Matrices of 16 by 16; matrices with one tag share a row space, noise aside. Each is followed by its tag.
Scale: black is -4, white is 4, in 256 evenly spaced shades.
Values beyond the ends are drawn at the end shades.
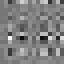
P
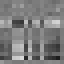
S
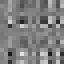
P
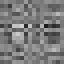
S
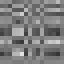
S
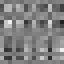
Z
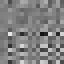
P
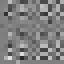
P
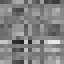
S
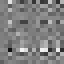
P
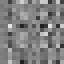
P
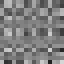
Z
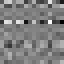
Z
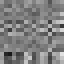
Z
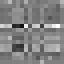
S
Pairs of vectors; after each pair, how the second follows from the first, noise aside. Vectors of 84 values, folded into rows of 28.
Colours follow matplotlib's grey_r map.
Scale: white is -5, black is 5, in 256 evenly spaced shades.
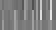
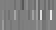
partly zeroed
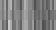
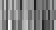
scaled up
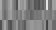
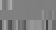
partly zeroed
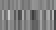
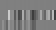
partly zeroed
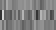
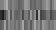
sign-scrambled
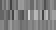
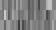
shuffled
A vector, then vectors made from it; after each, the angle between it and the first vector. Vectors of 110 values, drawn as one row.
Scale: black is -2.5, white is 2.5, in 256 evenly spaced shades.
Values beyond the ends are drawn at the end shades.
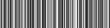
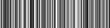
partly aligned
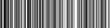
partly aligned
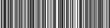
nearly parallel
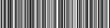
nearly parallel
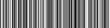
partly opposed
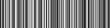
partly opposed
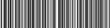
nearly parallel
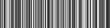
orthogonal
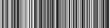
partly opposed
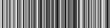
partly opposed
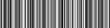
nearly parallel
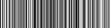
partly opposed
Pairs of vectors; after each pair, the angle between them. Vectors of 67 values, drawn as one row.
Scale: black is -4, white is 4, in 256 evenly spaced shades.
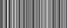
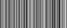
partly aligned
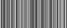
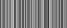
partly opposed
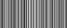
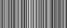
nearly parallel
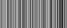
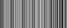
partly aligned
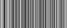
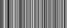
partly opposed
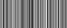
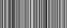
nearly opposite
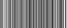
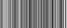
nearly parallel
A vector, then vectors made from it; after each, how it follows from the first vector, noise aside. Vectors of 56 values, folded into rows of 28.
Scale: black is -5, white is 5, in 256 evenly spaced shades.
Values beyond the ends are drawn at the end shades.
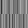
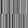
copied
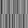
copied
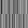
copied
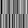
scaled up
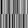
scaled up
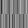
copied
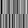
scaled up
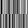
scaled up
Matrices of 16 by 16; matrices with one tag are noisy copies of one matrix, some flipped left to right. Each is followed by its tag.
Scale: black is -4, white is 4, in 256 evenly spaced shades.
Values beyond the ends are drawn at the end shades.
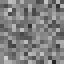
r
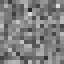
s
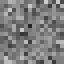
r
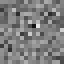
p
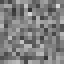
s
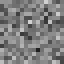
p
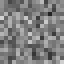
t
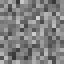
t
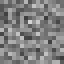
p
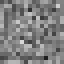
s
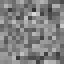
s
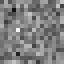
s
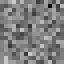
r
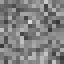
p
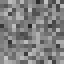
r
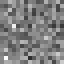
r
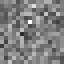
p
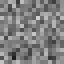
t
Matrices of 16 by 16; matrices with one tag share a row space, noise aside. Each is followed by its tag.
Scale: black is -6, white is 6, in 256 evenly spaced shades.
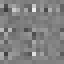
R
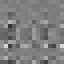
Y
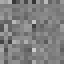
R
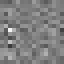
Y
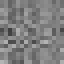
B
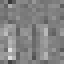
Y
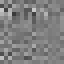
R
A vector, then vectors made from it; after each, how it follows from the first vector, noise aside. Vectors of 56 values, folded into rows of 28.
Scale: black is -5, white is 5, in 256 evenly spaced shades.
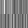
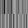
negated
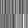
reversed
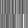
reversed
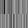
negated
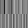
negated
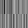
negated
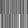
wrapped around
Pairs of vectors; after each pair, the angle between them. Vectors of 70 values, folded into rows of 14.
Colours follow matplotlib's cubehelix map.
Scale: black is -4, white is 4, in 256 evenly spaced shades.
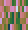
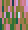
orthogonal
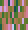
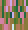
partly aligned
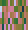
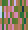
nearly parallel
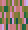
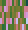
nearly opposite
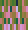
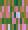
partly aligned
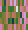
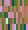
orthogonal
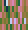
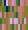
nearly parallel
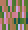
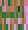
partly opposed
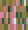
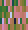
partly opposed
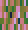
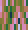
nearly parallel
